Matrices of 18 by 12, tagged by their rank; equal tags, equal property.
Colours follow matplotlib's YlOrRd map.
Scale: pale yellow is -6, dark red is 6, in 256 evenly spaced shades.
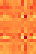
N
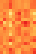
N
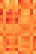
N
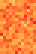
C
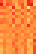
N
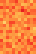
C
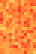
C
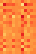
N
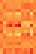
N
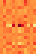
N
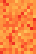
C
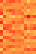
N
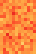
C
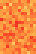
C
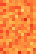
C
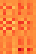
N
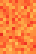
C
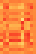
N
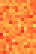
C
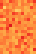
C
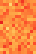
C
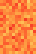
C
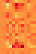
N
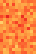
C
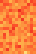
C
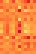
N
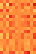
N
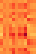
N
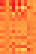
N
